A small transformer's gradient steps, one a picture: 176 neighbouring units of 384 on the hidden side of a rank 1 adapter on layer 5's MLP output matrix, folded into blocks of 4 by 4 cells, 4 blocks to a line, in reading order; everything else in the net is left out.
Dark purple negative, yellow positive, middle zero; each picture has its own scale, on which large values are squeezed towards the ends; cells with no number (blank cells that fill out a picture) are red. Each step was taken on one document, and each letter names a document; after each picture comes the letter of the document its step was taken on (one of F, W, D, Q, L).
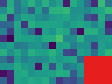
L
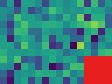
L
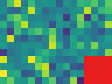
L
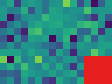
L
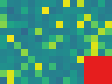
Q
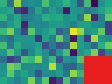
L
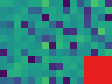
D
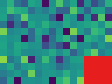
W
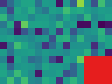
Q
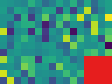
W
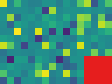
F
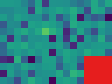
W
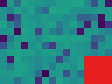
F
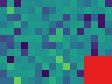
F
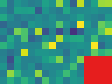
Q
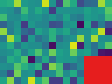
L
